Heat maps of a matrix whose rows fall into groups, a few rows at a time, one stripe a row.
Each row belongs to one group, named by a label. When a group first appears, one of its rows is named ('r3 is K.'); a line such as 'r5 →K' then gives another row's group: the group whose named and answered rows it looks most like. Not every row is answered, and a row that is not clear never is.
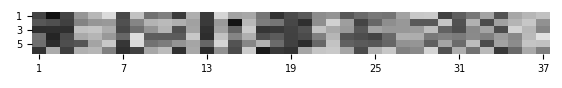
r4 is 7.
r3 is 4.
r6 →4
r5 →7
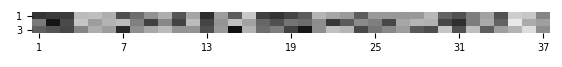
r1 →4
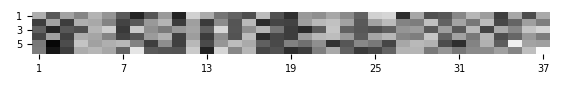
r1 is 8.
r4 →4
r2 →4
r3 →7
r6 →7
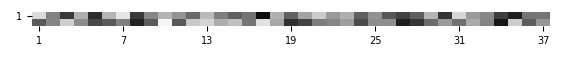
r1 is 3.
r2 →8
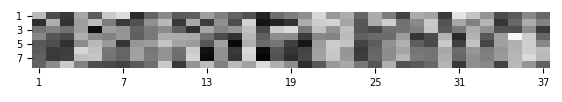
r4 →7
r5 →7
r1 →3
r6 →7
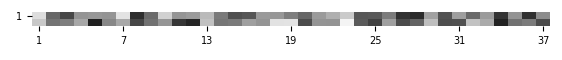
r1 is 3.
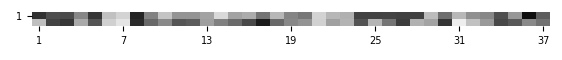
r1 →3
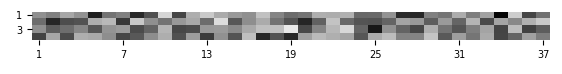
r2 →7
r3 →3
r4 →4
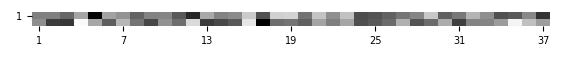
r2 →7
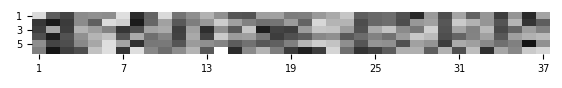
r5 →3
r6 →7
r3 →4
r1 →3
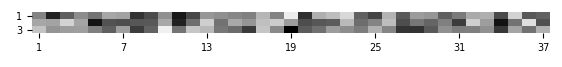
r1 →3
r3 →8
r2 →8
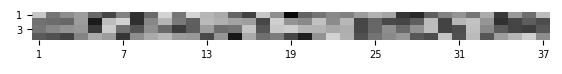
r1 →8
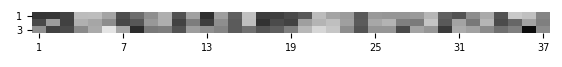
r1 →4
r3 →3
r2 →4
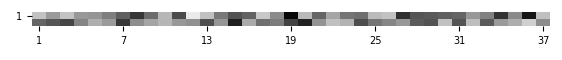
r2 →7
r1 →8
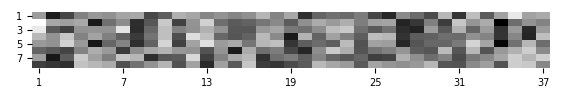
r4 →8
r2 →8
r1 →7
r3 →3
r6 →7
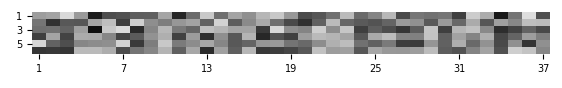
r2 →7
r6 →4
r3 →3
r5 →3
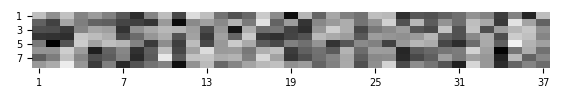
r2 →8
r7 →8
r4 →4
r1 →8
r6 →8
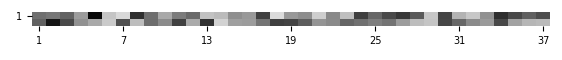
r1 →3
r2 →4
